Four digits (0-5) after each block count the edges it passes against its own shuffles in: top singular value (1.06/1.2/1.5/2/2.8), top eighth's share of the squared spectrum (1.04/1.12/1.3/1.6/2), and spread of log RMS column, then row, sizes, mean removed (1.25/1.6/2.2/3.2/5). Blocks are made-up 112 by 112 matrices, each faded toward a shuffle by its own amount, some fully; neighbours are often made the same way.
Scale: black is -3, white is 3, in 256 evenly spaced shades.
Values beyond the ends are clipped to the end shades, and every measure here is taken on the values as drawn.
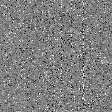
2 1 2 0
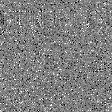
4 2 1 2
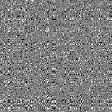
5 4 3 3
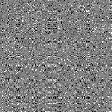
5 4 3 3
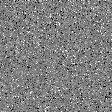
2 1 0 0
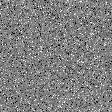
2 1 0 0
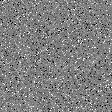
2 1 0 0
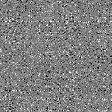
4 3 1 2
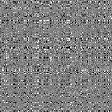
5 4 3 4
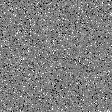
1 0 0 0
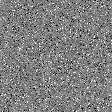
2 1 0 0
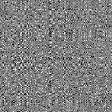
5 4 3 3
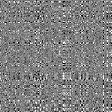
5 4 4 3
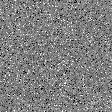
1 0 0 0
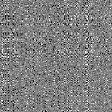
5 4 3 3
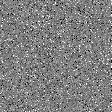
3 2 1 0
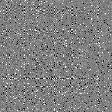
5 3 2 2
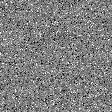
2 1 0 0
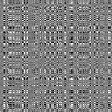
5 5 5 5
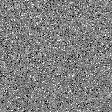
3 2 0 0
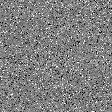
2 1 0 0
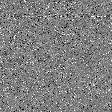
1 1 0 1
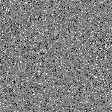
2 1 0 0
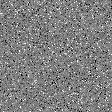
2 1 0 0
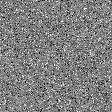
0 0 0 0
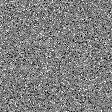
1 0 0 0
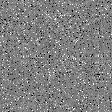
3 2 0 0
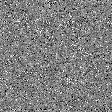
0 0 0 1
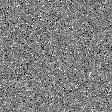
0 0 0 0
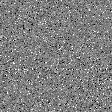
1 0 0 0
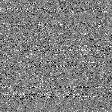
1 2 0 4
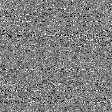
1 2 0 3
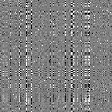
5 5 4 3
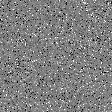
2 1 0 0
